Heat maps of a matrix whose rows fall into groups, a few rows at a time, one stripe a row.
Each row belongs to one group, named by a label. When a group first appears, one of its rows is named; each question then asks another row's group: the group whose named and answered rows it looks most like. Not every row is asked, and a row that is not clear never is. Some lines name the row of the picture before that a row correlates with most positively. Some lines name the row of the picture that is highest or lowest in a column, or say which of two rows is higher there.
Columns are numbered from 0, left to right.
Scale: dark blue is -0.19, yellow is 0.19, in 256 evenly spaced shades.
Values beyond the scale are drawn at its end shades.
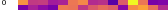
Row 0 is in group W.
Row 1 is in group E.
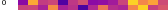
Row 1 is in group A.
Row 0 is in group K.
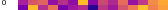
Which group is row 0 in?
K
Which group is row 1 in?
K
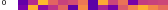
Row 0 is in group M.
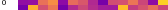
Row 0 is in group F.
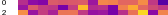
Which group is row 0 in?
E
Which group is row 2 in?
W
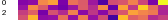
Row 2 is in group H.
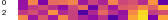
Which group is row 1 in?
K
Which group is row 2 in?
A
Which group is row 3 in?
W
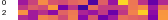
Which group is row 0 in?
M
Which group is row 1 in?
A
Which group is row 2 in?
W
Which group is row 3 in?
F
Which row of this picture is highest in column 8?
0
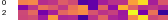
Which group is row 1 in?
M
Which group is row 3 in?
A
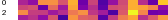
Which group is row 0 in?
F
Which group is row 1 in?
H
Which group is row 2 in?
W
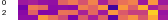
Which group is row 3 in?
M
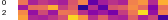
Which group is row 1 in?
F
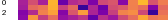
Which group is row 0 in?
A
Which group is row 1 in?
F
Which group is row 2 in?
F
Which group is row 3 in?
K
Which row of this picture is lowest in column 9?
3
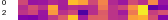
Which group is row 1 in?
A
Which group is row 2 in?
A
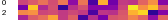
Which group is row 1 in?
K
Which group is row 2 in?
W
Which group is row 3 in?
F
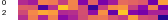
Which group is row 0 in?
F
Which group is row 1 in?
E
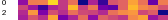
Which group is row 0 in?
F
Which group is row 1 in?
H
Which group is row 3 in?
A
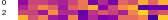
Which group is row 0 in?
K
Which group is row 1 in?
F
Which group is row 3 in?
W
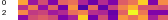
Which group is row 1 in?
H
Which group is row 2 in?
W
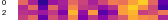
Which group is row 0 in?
E
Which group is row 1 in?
H
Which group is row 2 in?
H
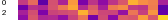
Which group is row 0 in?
H
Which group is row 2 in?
E
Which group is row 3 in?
K
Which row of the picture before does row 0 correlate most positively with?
3
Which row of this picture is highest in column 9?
1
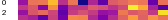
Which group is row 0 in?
F
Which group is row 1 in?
A
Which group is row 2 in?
K
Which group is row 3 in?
H
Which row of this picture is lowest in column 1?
3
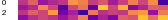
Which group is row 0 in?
E
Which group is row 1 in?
M
